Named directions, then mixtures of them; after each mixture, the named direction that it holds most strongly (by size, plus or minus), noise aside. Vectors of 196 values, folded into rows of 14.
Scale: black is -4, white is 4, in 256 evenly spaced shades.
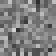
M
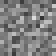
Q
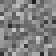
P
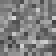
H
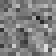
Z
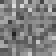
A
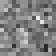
Z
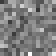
A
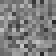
H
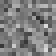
Z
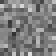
A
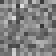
H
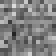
A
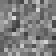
H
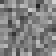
A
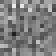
A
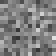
Q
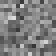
H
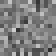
M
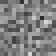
Q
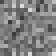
A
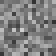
P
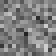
Z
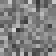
M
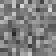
A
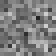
Z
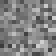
Z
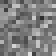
Q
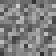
Q
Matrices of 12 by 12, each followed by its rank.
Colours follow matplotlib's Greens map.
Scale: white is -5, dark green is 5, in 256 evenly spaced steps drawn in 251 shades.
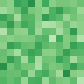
full rank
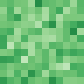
full rank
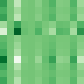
one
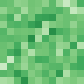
full rank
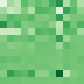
two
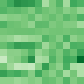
two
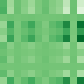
one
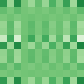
one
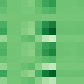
one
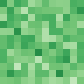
full rank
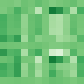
two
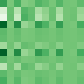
one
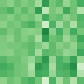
two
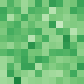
full rank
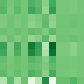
one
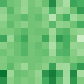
two
